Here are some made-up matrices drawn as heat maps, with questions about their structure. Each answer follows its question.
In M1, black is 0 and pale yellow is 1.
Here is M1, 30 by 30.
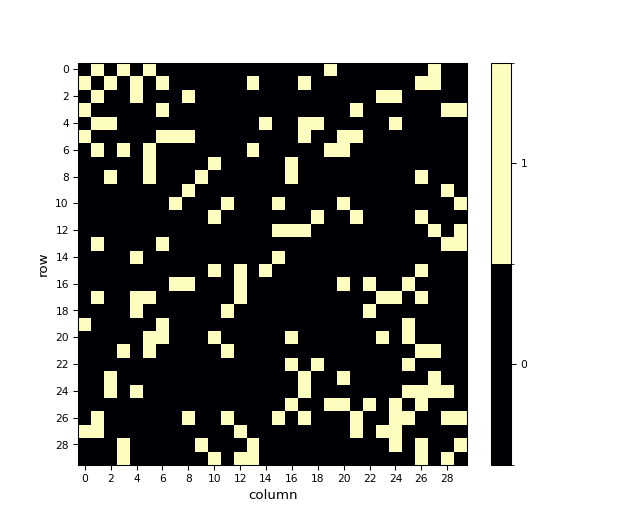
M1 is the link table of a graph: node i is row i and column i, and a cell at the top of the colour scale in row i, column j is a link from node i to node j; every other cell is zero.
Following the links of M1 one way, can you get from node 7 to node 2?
yes
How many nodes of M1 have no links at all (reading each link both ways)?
0
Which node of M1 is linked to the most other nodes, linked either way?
node 26
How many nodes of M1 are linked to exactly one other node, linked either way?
0
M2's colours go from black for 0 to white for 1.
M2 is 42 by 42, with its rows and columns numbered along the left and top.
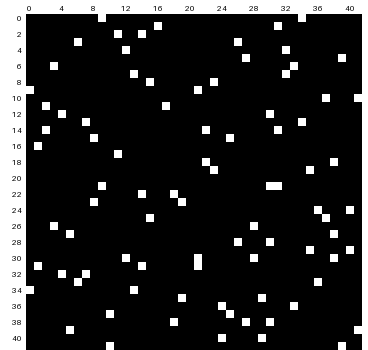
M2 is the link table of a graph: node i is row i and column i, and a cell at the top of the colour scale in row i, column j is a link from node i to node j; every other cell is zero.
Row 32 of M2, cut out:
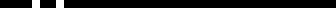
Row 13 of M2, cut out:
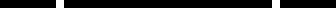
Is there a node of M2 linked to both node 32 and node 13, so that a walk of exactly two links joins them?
yes
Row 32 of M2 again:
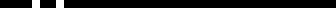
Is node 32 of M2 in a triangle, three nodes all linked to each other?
no
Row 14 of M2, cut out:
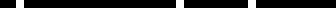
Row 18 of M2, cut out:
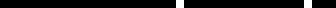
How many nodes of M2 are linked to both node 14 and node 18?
1
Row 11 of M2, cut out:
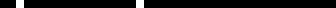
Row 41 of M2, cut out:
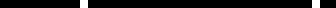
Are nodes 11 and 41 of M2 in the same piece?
yes
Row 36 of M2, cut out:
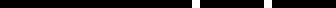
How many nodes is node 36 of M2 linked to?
2
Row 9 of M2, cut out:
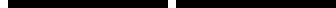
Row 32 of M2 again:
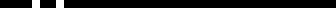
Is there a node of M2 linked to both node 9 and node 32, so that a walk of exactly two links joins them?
no
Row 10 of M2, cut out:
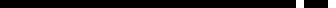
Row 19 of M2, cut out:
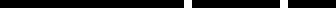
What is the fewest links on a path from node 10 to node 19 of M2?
6
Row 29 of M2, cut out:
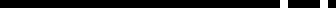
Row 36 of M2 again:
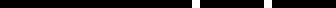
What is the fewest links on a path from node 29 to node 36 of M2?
3
